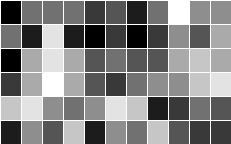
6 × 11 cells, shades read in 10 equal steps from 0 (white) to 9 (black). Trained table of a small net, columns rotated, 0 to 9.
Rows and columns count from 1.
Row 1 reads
9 5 5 5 7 6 8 5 0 4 4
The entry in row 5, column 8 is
8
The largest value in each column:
9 8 6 8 9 7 9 8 7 7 7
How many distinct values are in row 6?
6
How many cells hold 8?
6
